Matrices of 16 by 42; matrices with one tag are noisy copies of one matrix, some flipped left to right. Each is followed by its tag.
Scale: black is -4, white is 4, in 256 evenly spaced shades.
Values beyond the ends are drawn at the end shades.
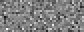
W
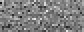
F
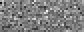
F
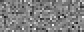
W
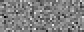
W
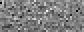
F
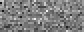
F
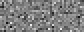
W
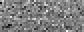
F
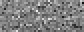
F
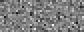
W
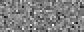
W
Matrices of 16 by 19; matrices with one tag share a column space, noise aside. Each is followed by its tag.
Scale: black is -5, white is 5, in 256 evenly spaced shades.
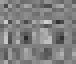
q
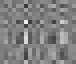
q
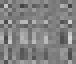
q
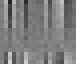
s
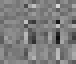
q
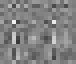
q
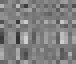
q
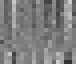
s
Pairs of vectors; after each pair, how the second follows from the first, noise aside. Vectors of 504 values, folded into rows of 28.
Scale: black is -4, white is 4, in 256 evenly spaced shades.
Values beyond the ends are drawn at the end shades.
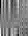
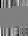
partly zeroed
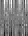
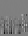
partly zeroed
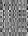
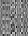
wrapped around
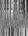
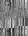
wrapped around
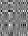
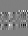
partly zeroed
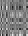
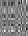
wrapped around
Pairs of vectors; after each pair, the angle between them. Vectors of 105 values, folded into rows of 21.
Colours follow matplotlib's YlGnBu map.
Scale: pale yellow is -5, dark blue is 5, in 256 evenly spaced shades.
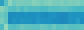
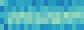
nearly opposite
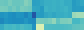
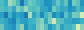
partly aligned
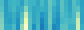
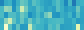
orthogonal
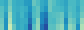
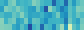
partly aligned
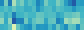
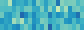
partly opposed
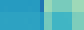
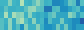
partly opposed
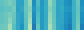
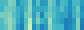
nearly parallel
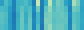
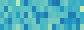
orthogonal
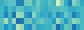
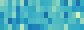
orthogonal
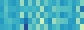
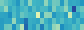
partly aligned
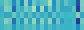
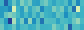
partly opposed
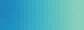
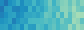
nearly parallel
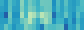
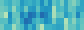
nearly opposite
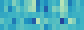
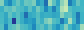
partly aligned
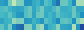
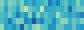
partly aligned
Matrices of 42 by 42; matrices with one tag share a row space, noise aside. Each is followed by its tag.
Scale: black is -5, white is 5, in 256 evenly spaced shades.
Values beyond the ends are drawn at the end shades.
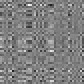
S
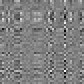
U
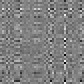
U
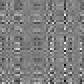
U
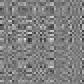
S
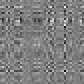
U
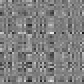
S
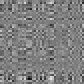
S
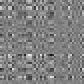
S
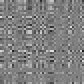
S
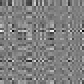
S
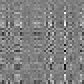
U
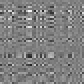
S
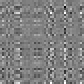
U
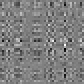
U
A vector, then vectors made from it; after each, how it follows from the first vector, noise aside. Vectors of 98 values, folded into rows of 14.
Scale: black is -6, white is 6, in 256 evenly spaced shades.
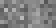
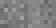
shrunk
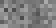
negated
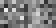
scaled up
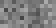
negated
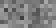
negated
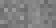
shrunk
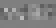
partly zeroed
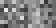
scaled up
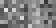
scaled up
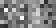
scaled up
